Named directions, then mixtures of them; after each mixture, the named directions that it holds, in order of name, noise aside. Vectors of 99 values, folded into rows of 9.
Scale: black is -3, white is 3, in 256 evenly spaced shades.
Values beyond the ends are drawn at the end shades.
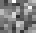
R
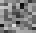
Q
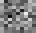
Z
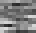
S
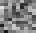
Q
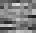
S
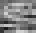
S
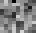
R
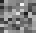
Q, Z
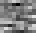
R, S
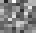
R, Z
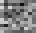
Q, S, Z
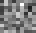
Q, R, Z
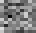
S, Z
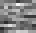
S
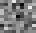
Q, R, S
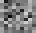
Z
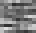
S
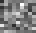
Q, Z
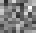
Q, R, Z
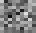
Z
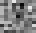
Q, R, S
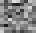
R, S, Z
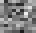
R, S, Z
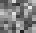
R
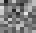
Q, R, Z
